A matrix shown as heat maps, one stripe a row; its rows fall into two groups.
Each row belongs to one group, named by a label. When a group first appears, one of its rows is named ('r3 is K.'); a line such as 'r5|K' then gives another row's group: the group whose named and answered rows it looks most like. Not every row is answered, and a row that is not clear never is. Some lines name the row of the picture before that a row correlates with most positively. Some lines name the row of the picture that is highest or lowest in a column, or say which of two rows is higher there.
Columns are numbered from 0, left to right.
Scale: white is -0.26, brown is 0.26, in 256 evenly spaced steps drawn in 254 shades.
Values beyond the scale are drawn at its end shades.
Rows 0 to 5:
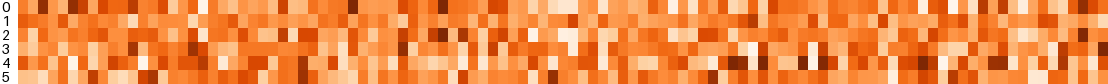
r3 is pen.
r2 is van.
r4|pen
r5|van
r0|van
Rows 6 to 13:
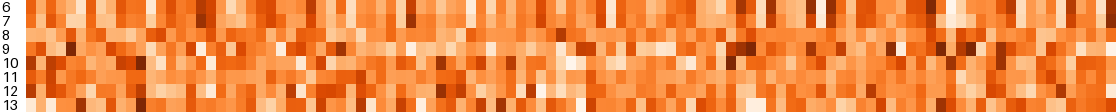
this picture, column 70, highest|10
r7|pen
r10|van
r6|pen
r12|van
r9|pen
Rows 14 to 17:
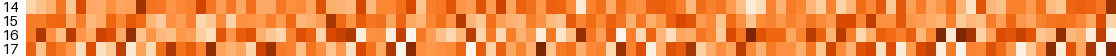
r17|pen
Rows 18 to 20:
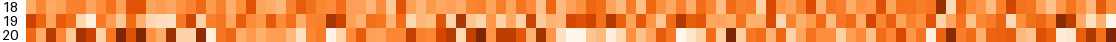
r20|van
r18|pen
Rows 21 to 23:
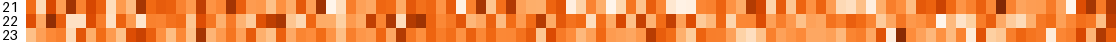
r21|van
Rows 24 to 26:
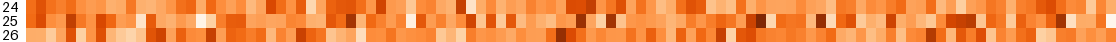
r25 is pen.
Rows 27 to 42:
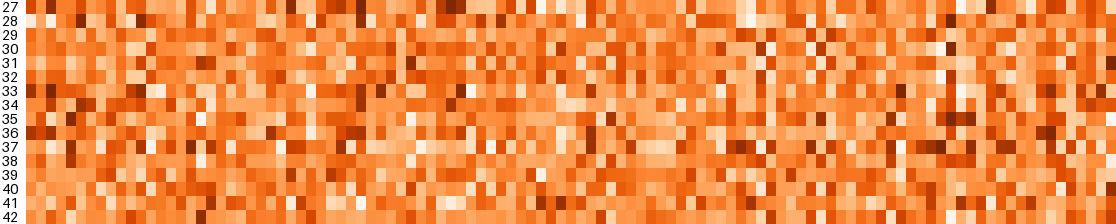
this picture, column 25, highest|32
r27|van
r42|pen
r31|pen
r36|van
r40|pen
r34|van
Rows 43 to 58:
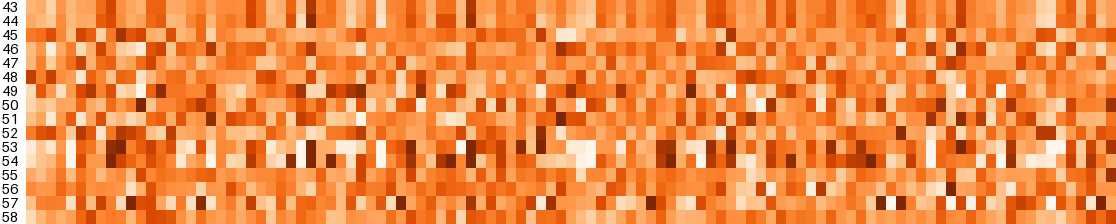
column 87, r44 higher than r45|No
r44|van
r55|pen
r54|van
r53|van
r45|van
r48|pen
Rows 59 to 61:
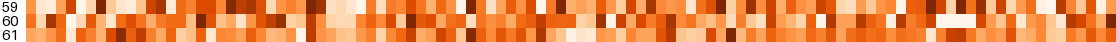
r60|pen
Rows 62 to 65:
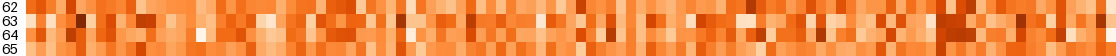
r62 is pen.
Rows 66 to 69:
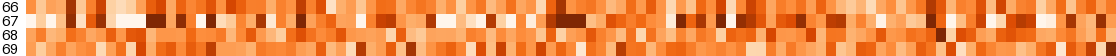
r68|pen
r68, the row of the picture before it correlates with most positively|65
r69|pen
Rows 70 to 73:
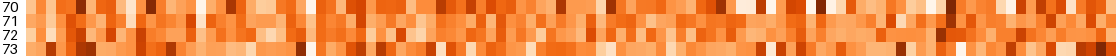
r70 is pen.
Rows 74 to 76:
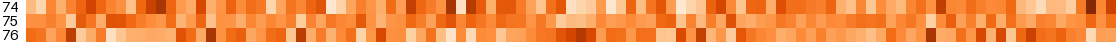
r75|van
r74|van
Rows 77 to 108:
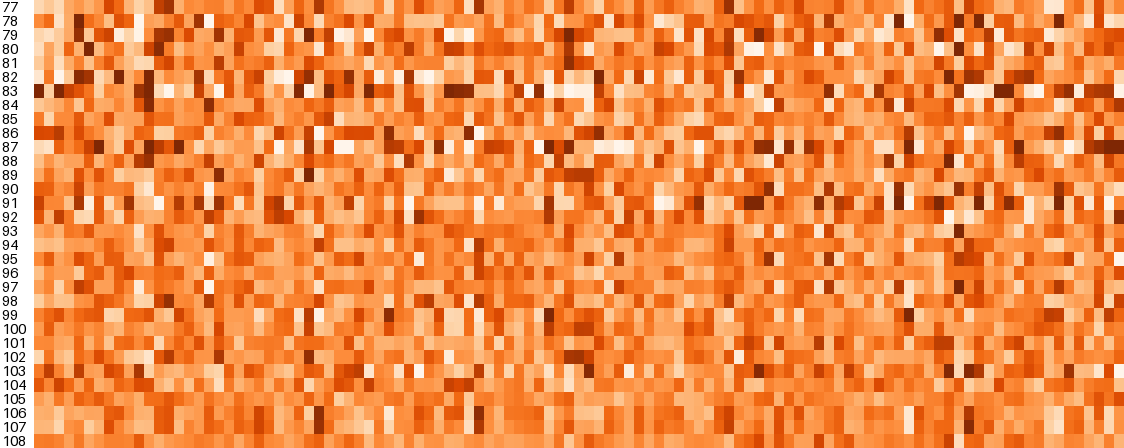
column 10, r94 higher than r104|No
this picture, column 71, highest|91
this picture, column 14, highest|87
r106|van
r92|pen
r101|pen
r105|van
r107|van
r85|van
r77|van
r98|van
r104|van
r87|van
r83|van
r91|pen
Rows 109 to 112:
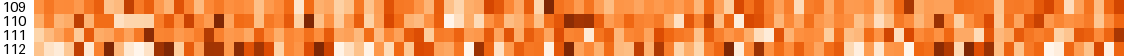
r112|van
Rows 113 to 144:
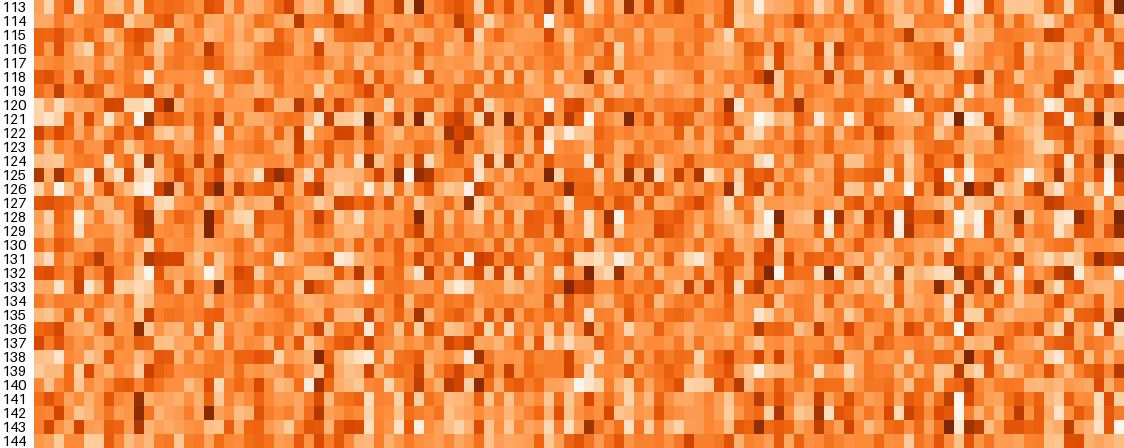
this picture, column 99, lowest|125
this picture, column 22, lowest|125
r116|pen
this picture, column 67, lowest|125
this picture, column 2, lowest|126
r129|pen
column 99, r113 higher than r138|No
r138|van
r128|pen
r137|van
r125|pen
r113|pen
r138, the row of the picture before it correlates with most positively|112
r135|pen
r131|van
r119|van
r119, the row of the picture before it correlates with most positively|109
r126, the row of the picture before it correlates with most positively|112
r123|van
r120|van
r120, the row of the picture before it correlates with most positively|112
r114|van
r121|pen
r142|pen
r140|van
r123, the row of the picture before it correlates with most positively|112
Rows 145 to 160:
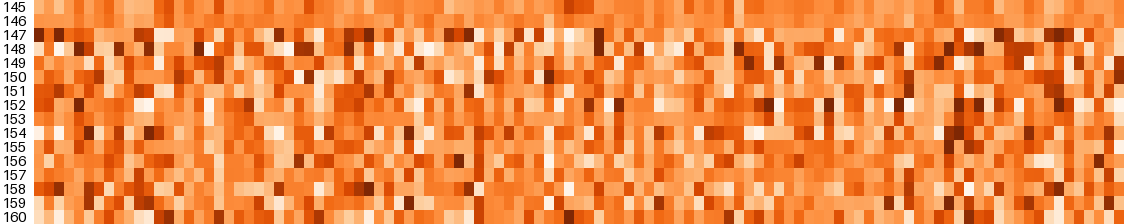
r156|van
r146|van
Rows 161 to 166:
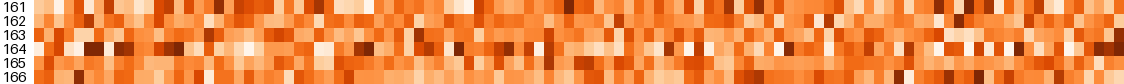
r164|van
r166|pen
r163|pen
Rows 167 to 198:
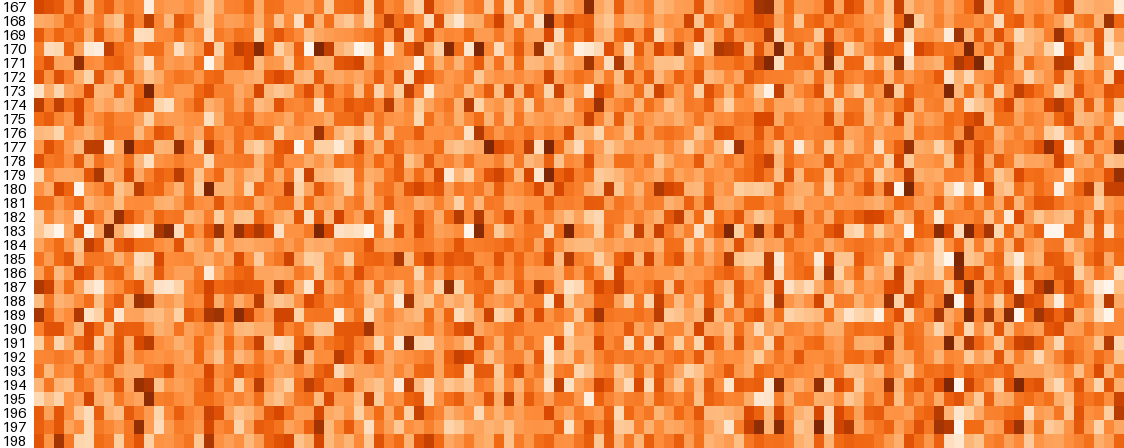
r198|pen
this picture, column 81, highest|197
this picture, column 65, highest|168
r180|pen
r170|van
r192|van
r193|van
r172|pen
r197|pen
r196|pen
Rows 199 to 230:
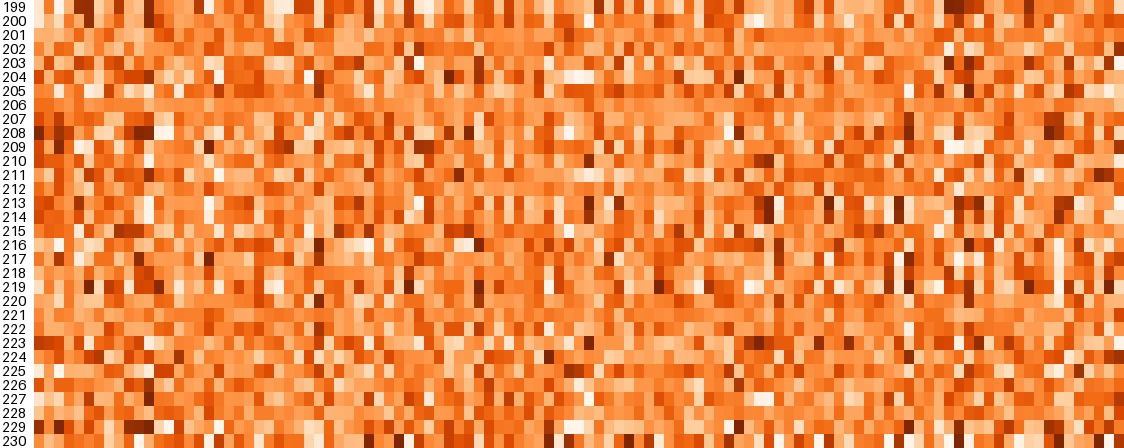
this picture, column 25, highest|209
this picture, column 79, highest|213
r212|pen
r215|van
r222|van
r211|van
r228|van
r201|van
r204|van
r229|van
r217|pen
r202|pen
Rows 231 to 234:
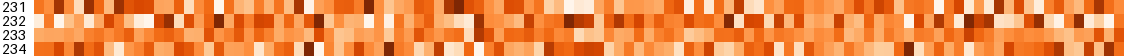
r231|van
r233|van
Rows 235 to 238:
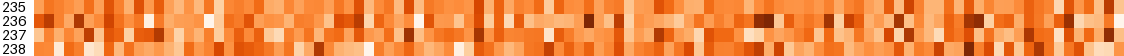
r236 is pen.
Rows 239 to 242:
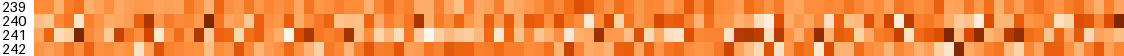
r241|pen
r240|pen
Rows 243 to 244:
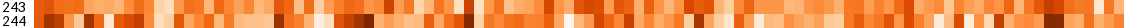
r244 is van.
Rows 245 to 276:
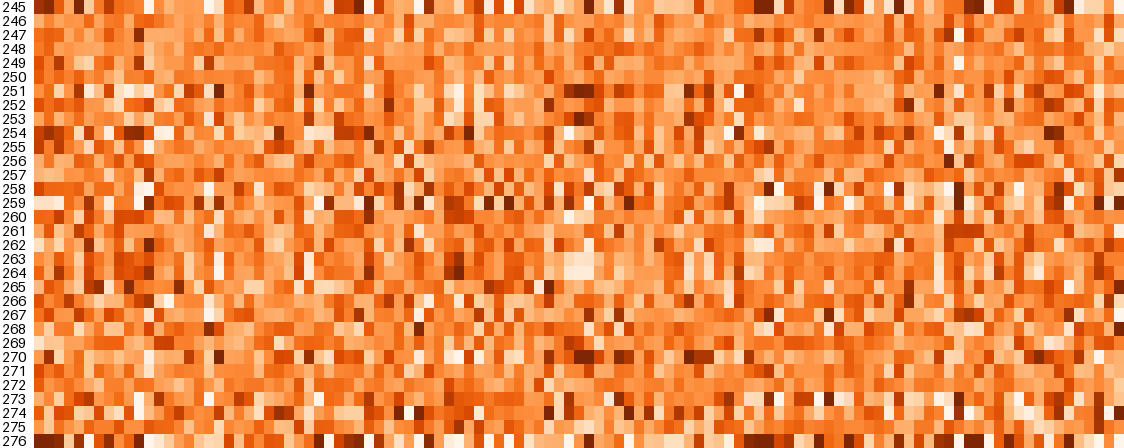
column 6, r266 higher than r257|No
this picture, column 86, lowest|262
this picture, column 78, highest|276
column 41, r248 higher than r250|Yes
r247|pen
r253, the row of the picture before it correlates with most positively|243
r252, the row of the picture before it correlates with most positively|243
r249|pen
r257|pen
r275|van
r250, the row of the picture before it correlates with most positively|243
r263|van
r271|pen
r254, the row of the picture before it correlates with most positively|244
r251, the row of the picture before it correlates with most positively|243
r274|pen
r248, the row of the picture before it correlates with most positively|243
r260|van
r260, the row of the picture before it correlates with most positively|244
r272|van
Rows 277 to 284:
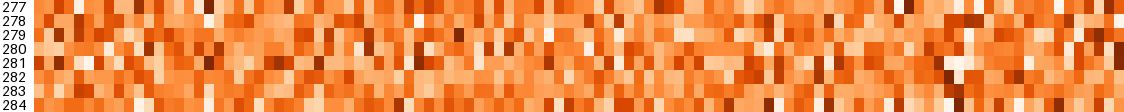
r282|pen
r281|pen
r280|pen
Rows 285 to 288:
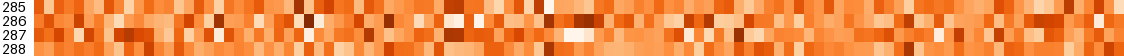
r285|van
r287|van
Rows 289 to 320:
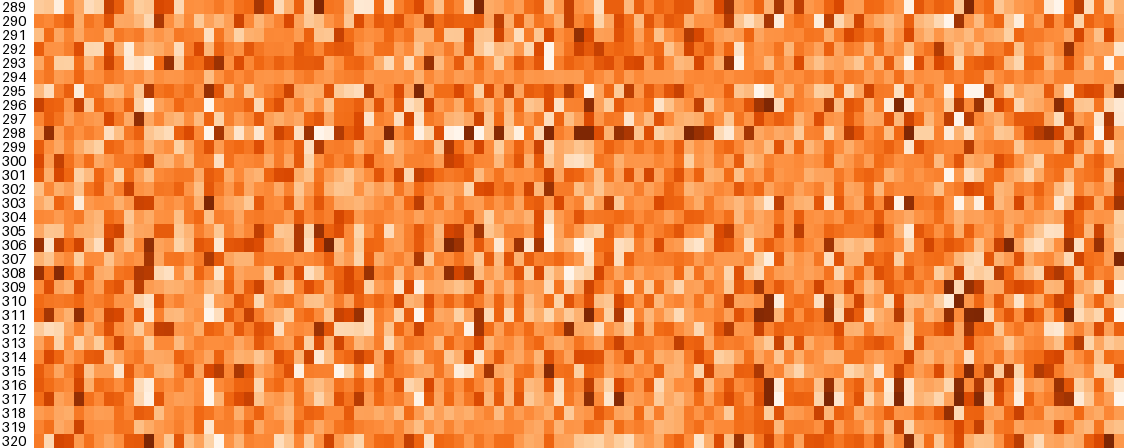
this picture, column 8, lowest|315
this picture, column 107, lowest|293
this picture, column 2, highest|308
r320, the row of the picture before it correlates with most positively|288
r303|pen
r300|van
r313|van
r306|van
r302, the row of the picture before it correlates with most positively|288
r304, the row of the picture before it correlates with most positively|285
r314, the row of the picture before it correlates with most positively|286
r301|pen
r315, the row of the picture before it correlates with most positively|288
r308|van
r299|van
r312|van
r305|van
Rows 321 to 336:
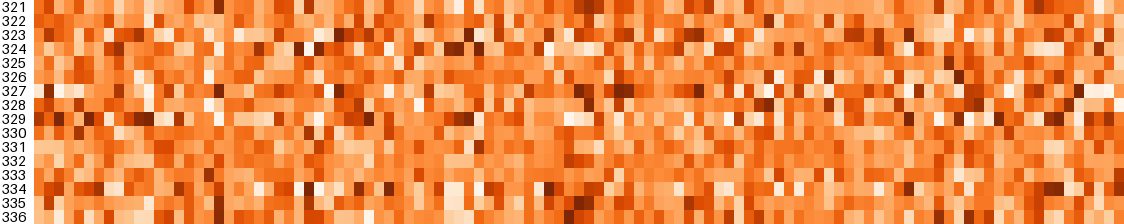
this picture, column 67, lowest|324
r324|van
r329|van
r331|van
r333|pen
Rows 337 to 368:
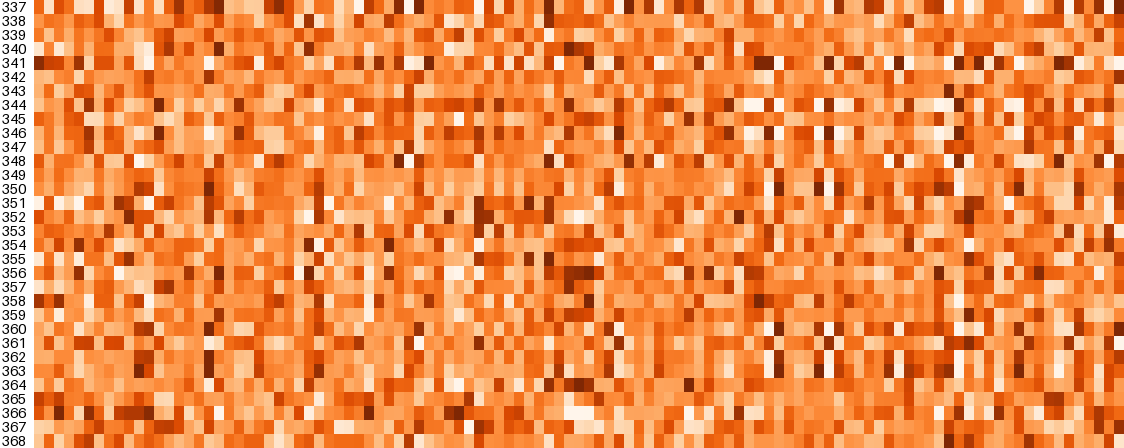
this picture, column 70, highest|352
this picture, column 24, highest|337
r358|pen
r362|pen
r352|van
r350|pen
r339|van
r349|pen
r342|pen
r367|van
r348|pen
